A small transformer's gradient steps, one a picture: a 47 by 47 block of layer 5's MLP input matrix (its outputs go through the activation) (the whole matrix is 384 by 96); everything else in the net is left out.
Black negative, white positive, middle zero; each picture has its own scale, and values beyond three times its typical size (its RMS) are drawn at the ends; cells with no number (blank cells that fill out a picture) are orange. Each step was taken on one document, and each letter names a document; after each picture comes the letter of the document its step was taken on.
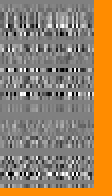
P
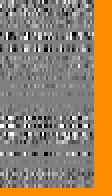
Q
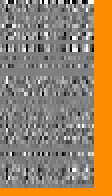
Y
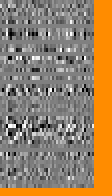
Q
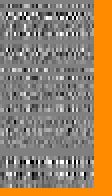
P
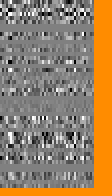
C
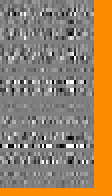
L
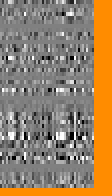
C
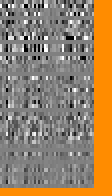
Y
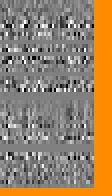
Q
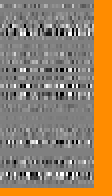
P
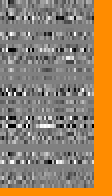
C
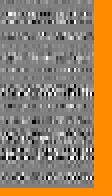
C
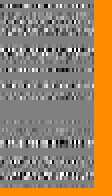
P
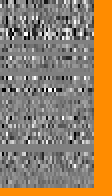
Y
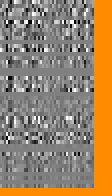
Y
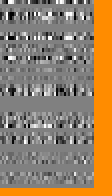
C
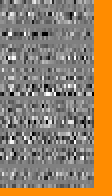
C
